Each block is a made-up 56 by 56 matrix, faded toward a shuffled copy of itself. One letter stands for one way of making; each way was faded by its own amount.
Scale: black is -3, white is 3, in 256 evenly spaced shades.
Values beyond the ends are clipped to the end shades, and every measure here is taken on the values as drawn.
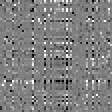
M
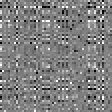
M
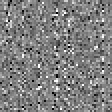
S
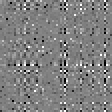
M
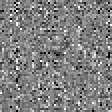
S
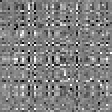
M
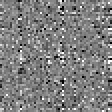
S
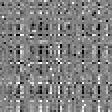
M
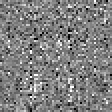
S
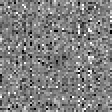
S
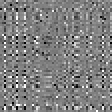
M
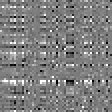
M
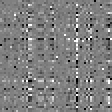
M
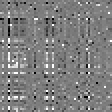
M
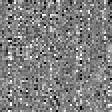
S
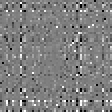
M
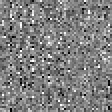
S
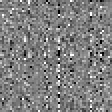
S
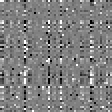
M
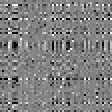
M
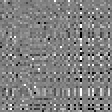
M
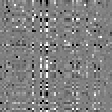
M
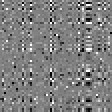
M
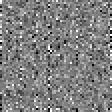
S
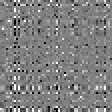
M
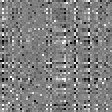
M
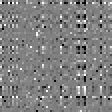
M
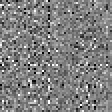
S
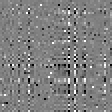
M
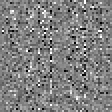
S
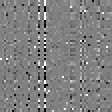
M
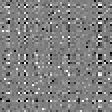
M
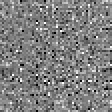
S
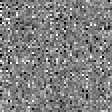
S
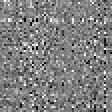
S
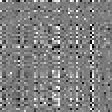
M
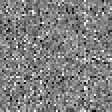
S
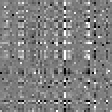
M
